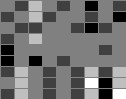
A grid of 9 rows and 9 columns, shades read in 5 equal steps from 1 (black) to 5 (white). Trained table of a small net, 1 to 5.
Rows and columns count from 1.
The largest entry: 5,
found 2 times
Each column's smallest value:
1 2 1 2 2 2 1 1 1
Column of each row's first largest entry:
3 3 1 3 2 2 2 7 9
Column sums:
19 28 27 23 25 23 26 20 28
